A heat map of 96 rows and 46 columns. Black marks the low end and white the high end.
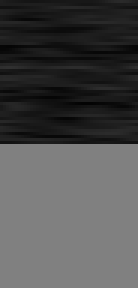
The table splits into 2 rows of 1 panel. Panel 1,1: very low, streaked across, faint in contrast. Panel 2,1: middling, flat.
